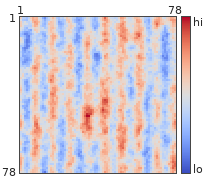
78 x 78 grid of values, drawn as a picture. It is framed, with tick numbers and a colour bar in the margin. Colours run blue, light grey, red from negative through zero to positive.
Upright stripes repeat 9 times across the table. On average the colour sits 50% of the way up the scale. There is no overall slope. The ninth with the highest average is the centre.
